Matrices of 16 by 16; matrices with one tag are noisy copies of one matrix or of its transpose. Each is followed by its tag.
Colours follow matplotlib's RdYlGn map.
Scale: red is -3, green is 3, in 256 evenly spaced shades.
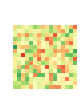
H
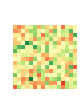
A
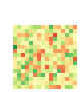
H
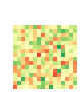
H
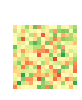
H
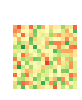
A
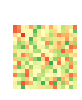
A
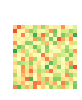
A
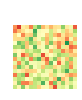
A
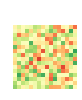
H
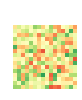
H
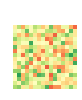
H
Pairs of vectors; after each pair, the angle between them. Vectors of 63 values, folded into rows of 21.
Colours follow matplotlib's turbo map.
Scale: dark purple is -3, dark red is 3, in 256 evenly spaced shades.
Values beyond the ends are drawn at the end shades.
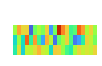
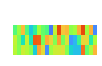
partly aligned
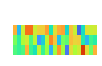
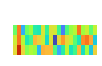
partly opposed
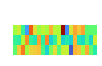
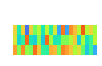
partly aligned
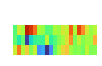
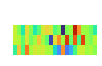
orthogonal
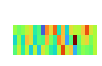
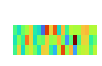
nearly parallel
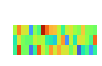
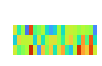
partly opposed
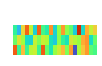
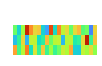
partly aligned
